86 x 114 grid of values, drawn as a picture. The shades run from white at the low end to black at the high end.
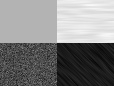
It is made of 2 by 2 panels. Panel 1,1: low, flat. Panel 1,2: very low, streaked across, faint in contrast. Panel 2,1: high, fine-grained. Panel 2,2: very high, slanting down to the right, faint in contrast.
